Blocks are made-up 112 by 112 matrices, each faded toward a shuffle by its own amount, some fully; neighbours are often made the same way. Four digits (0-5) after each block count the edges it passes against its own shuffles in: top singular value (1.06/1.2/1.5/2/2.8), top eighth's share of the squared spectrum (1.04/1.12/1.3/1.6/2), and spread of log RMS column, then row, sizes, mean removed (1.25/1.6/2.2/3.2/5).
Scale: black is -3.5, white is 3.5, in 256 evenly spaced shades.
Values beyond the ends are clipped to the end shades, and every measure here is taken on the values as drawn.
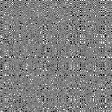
5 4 3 3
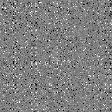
4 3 2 2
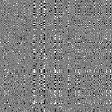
5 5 4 3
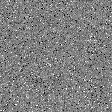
2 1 0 0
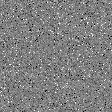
2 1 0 0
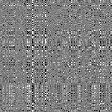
5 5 4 3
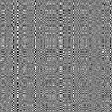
5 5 4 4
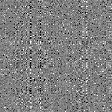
5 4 3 2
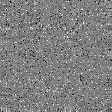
3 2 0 0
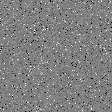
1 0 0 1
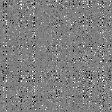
2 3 3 3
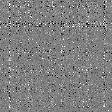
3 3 3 3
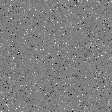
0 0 0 0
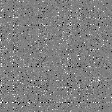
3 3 2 2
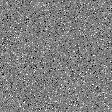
2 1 0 0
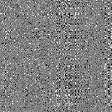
5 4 3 2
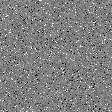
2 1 0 0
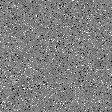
1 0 0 0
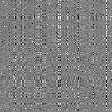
5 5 4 3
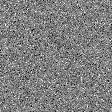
0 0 0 0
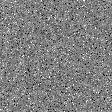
0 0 0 0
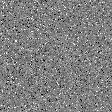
1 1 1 0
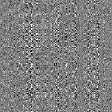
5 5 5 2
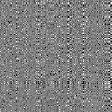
5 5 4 3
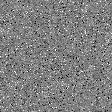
3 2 0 0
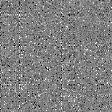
4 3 2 2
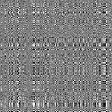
5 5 4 4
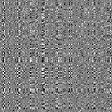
5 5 4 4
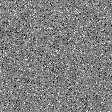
0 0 0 0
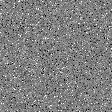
0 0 0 0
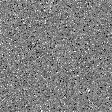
0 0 0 0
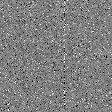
2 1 1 0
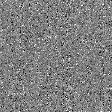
1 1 2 0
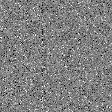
1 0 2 0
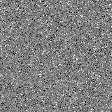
2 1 0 0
